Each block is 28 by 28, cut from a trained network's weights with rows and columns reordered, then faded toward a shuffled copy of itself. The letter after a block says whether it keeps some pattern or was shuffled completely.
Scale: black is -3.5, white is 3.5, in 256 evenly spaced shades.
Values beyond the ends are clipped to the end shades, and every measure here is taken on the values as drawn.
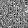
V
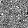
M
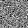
M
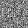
V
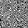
V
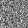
M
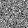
M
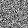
M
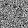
M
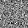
V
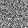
M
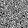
M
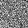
M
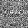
V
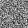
M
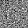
V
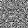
V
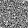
M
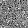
M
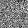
M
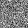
M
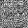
V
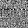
V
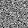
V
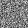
M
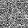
V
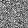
M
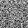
V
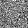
M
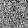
V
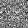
V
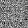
V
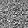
V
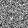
M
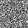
M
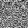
V
